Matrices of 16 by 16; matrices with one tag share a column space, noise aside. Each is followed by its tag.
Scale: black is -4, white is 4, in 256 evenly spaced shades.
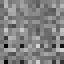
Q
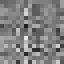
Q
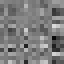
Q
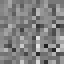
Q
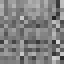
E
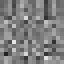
E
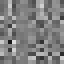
E
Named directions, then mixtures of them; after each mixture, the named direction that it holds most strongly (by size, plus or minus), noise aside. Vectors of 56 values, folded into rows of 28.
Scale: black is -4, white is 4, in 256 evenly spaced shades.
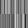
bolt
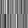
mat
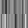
bolt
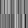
bolt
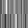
mat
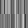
bolt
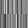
mat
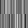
bolt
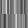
mat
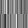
mat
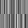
bolt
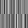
bolt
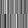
mat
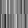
mat
